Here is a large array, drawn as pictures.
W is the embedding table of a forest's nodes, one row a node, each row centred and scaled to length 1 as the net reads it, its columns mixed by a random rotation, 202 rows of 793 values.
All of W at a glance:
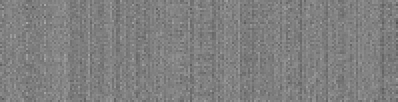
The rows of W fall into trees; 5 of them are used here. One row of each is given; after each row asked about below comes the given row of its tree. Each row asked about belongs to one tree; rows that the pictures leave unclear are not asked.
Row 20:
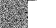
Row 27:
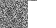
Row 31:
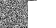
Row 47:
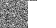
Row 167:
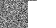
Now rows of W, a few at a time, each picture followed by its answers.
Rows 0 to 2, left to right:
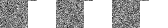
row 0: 27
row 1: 167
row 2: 167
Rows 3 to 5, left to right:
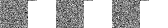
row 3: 20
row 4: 27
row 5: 20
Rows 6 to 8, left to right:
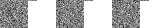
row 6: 27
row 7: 167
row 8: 167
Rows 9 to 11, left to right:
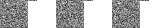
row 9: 47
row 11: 47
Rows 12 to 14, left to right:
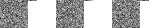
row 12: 31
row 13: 31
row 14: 47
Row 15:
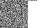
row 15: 27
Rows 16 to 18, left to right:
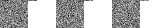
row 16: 167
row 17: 31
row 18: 167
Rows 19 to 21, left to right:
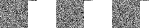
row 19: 167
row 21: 27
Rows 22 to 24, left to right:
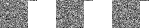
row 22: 47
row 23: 31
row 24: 47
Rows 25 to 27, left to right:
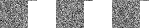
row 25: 27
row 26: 167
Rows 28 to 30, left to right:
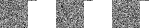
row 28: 31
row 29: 27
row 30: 47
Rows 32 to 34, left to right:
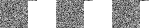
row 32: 27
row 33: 20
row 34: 31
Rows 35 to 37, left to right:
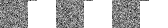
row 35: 31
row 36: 27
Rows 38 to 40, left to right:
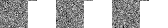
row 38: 167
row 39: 27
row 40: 167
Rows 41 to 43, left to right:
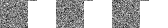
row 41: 47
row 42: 20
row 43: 167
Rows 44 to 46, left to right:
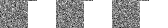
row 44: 47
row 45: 47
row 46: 47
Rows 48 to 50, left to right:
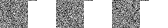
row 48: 27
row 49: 27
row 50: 167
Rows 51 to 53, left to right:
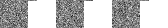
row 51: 167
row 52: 167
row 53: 27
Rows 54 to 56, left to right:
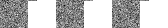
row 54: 167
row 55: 20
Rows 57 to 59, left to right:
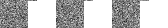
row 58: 27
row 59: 27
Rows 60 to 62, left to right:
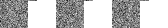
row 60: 167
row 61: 31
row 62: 27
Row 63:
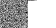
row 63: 20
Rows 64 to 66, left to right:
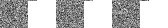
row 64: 27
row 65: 20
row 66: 47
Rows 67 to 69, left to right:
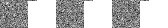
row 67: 47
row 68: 20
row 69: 20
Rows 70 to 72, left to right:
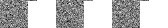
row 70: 47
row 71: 27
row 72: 47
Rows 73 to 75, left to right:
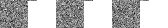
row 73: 27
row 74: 47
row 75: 27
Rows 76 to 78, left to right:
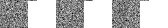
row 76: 47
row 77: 167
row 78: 27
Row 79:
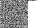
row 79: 20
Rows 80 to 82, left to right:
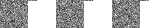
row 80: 27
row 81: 47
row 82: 31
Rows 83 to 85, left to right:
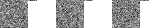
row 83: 47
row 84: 27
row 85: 20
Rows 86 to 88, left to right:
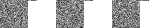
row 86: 27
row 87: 167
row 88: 47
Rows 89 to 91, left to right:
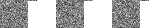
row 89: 47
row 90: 31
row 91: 47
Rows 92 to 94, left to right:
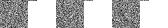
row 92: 167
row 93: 27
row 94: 27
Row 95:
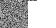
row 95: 31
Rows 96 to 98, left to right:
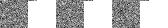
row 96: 31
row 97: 47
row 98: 27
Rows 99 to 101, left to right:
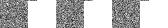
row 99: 47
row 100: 20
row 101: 27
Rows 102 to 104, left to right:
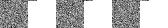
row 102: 167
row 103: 31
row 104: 167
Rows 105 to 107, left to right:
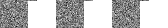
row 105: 47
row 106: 31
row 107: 31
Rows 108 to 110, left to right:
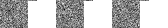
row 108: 27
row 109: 47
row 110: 47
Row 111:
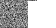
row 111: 47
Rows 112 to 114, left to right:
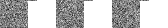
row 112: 47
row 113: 167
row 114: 27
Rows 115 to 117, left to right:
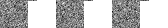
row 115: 47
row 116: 47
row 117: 47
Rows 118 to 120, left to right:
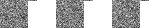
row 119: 47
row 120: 47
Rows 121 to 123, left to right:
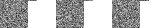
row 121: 167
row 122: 31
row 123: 47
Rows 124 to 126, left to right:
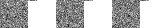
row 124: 47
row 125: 20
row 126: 31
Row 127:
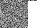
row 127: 31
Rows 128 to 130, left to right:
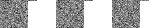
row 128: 167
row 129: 167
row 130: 167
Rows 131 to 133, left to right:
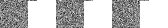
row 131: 31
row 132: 31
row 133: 27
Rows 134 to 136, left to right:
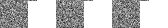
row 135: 47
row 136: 47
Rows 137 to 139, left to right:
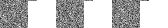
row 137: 167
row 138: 27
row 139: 167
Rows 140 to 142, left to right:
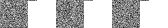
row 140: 47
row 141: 27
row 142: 167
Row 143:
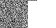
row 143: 27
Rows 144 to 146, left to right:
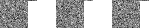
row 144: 47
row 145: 27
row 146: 47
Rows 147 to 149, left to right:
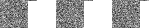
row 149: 20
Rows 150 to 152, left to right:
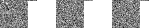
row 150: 47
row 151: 167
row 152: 167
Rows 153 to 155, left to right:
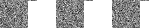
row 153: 27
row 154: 167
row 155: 27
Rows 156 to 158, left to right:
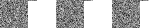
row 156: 27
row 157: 20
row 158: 31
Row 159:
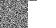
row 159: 167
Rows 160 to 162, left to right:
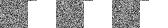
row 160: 31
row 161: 47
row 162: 167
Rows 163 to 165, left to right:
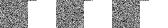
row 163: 31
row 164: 20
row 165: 27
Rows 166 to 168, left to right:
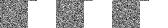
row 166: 167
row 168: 47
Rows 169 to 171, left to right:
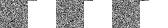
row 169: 27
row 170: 20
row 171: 31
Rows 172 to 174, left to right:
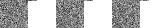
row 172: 31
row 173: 27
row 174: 27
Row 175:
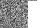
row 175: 27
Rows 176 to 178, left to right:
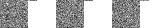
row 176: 47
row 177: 167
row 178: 27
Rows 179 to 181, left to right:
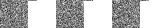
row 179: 27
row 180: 47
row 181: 31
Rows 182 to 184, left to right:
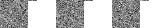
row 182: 167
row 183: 31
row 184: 167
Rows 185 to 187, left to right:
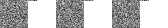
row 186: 47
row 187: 47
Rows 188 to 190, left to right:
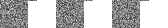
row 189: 31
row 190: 47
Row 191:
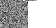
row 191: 20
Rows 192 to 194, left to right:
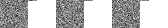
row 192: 31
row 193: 167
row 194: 167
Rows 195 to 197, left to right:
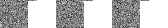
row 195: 20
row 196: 47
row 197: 167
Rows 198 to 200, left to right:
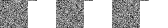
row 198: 167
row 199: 167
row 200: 167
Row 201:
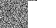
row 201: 27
